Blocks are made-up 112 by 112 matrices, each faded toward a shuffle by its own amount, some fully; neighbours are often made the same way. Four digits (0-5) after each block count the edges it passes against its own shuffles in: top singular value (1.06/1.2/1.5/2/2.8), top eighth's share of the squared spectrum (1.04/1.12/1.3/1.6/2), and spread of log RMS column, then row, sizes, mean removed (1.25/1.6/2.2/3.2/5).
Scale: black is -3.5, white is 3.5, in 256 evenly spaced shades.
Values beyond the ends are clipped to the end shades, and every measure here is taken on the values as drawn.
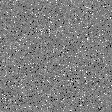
1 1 0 0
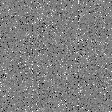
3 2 1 0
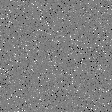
0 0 0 0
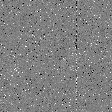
3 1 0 0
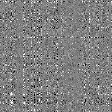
2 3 4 3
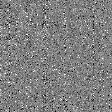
1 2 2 1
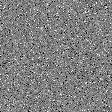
0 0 0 0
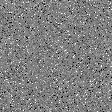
0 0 0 0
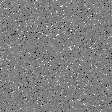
0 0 0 0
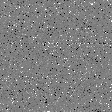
2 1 0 0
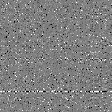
4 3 1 2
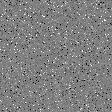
0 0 0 0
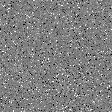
1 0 0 0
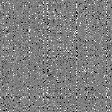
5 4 3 2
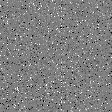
3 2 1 0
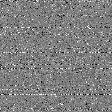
2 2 0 3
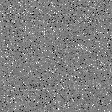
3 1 0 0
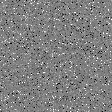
3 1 0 0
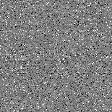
3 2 0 1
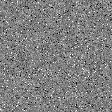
3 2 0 1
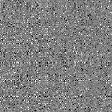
4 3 2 2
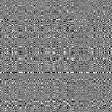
5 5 4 4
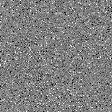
3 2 1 1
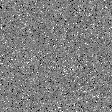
2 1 0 0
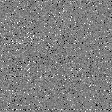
3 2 1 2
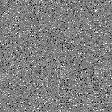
4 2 0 1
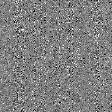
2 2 3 2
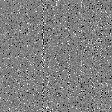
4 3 2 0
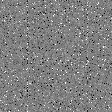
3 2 1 0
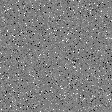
1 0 0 0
